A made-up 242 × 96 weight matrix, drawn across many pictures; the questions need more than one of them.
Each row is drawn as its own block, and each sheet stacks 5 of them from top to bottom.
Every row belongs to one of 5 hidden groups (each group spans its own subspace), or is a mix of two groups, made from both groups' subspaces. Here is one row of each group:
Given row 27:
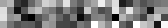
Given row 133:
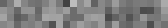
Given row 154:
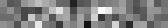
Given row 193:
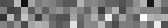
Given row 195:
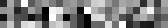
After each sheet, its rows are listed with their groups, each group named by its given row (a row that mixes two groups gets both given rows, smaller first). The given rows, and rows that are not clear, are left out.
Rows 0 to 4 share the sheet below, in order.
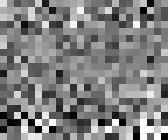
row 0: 195
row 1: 154 and 195
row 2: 193
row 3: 133
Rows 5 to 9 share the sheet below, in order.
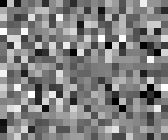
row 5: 193
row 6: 193
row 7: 193
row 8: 133
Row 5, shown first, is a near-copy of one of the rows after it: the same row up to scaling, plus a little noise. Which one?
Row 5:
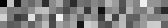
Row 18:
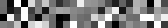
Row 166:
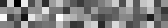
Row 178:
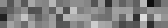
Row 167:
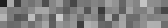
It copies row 167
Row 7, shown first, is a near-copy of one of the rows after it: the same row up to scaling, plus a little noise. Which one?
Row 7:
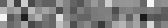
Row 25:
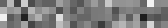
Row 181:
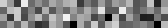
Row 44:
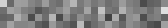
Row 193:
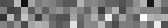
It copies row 25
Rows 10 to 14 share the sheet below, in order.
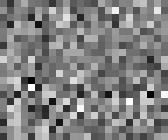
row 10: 27
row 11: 195
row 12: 133 and 195
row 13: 133 and 195
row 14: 27
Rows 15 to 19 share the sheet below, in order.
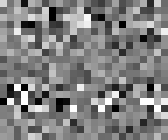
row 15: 195
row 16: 133
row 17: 195
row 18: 193
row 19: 133
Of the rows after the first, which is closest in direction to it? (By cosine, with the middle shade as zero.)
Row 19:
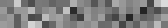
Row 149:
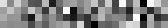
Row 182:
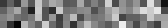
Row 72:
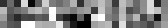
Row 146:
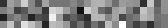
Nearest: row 149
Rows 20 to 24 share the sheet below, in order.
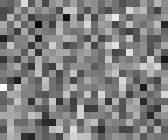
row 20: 154
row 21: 154
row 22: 133
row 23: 193
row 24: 195
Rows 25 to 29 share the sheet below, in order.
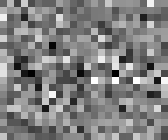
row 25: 193
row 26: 154
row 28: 133 and 195
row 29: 27 and 154
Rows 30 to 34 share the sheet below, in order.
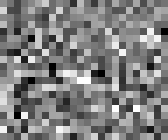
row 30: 27
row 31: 133
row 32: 195
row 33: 27
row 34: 193
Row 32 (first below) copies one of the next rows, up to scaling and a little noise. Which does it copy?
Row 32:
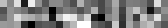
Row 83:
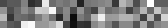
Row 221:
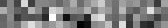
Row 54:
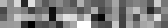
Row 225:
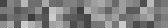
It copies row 54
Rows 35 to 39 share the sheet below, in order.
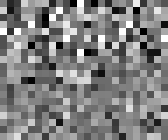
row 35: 27
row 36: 193
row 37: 195
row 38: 27 and 195
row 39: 133
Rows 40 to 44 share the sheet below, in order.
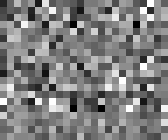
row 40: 195
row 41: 27
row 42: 133 and 195
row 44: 193
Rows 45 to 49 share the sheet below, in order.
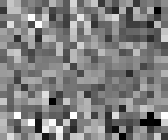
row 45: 27
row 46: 133
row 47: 133
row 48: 195
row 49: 133
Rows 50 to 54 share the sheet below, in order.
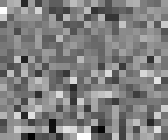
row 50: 154
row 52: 193
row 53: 154
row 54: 195
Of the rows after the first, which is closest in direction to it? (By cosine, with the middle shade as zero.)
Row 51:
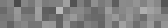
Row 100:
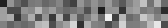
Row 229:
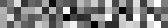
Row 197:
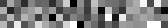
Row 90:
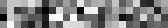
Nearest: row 197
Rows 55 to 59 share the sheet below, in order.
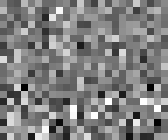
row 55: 27 and 195
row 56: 27 and 195
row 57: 193
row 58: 193
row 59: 27
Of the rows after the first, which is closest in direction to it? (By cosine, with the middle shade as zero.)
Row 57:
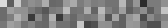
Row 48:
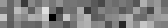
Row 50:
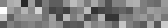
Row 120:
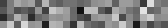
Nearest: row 120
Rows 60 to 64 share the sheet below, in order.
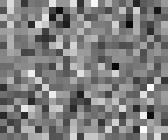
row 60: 27
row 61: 195
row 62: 27
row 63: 195
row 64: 193
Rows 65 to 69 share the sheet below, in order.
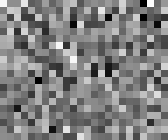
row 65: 193
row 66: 193 and 195
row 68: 133
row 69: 195
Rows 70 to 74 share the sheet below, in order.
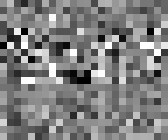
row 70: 154
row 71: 193
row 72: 195
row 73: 195
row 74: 27
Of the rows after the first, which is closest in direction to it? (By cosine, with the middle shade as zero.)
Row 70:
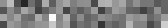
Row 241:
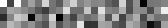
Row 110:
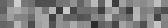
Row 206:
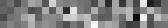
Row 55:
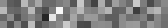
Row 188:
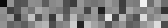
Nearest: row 241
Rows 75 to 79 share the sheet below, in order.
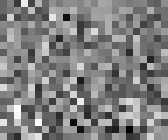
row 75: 154 and 195
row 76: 27
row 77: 195
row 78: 133
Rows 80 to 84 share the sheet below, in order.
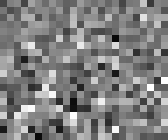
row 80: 193
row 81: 27
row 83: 195
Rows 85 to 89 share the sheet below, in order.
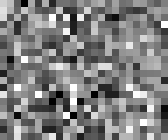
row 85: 154
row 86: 133
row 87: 27 and 154
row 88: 154
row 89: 133
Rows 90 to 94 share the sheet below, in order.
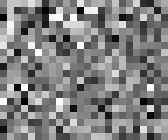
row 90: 195
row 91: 27 and 154
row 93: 193
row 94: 193
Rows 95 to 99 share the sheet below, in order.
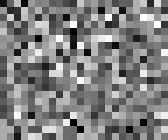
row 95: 193
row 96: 154
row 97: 133 and 195
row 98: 27
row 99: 133
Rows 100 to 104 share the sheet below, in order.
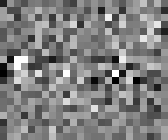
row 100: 193
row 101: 133
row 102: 27 and 193
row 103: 193
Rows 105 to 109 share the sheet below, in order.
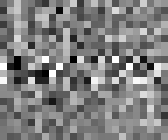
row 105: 27
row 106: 27 and 133
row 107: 27
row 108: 133 and 154
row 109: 133
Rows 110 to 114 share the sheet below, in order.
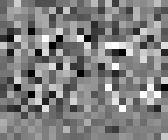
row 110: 27 and 193
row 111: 154 and 195
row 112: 27
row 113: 133
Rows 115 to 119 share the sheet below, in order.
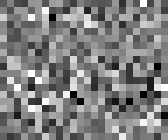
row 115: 193 and 195
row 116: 27
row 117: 27
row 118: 133
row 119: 133
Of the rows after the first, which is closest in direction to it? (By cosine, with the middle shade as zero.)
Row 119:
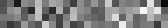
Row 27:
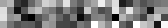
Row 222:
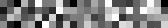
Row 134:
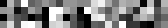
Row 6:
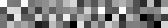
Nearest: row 222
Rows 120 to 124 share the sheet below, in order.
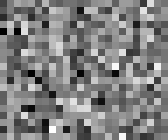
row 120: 195
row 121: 193 and 195
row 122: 27
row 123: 195
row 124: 195
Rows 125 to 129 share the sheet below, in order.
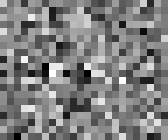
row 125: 195
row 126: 27 and 193
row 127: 195
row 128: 195
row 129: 133
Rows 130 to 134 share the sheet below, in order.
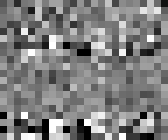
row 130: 133
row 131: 195
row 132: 154
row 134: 195
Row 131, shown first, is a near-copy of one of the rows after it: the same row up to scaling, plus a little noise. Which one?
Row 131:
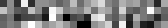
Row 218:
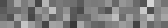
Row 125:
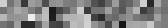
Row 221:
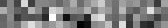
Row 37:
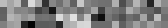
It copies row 221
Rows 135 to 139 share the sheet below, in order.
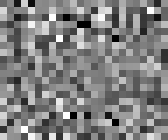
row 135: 195
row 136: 27
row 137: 133
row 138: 133 and 193
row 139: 27 and 133
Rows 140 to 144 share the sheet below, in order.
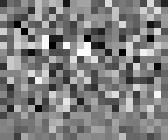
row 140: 133
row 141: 195
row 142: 27
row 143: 27
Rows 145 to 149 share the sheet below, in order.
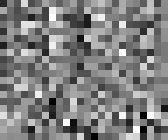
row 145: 195
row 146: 195
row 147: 195
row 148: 154
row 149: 193
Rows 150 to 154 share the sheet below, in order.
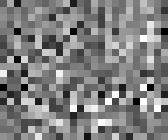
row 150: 133 and 193
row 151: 133
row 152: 193
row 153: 193
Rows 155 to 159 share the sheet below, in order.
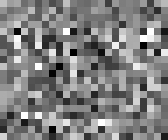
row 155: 133
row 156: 133 and 193
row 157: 154
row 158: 154 and 193
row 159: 154
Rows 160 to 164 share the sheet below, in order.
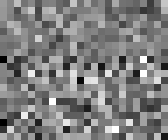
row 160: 133
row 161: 154
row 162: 193
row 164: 154
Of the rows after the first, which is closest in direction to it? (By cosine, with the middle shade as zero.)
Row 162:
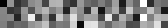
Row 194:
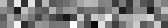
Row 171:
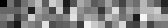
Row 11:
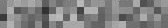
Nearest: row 171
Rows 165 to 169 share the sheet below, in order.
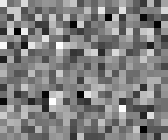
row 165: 193
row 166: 193
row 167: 193
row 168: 195
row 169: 193
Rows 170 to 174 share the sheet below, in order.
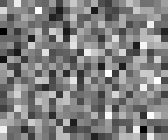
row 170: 154
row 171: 133 and 193
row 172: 193
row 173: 27
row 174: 193
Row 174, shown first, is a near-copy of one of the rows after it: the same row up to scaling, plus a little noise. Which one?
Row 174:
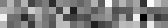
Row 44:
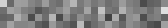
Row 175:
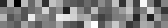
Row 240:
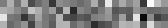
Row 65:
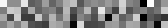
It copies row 240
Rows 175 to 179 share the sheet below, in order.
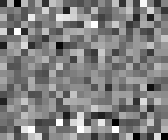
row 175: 193
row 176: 193
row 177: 27
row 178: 193
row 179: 27
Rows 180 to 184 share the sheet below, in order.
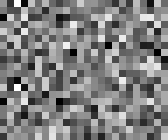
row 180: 193
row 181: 193
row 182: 133
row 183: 193
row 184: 154
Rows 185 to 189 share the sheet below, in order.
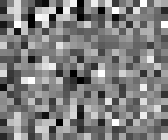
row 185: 27
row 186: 193
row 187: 195
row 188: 193
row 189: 27
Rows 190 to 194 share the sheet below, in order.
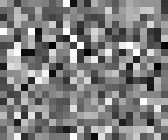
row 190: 133
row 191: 133
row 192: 27
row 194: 133 and 193
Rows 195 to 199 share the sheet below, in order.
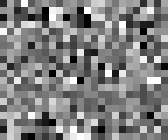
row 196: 193
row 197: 133 and 193
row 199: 195
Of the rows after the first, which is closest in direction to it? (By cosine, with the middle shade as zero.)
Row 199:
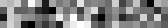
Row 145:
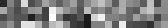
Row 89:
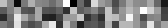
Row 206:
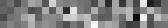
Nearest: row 206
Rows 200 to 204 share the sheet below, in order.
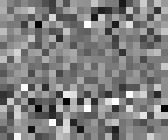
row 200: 154
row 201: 133
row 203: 154
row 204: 27 and 133
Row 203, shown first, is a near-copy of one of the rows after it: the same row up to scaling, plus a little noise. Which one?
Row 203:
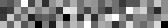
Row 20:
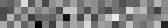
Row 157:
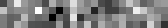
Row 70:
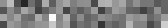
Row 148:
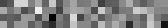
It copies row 20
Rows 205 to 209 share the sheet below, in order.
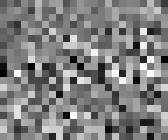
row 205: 133
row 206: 193
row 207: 133 and 195
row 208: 133
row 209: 133
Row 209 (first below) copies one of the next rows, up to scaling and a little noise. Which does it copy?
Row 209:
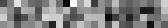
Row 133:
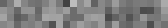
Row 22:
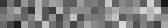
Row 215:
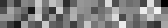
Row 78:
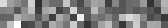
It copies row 133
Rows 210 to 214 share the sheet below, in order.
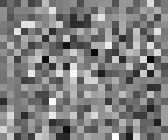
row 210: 195
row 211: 193
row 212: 193 and 195
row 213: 193 and 195
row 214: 27
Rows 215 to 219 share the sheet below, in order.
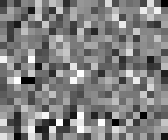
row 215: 133
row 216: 27
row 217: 133 and 195
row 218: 195
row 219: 27
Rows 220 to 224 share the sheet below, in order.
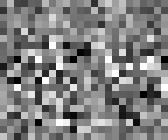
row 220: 154
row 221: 195
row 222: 133 and 154
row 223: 133
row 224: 154
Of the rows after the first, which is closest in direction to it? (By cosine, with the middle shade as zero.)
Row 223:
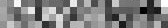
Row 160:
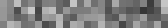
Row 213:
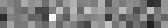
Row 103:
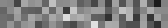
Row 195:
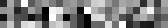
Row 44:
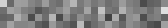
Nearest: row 160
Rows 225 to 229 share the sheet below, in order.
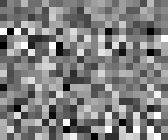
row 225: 195
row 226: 193
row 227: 195
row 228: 133
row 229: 193
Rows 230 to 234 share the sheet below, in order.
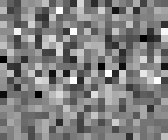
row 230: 27
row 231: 133
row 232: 193
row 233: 154
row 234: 27
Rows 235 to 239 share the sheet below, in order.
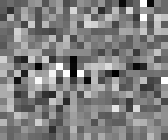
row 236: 27 and 133
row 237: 154
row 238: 27 and 195
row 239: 154
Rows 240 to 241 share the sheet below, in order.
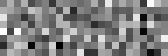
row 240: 193
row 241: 193
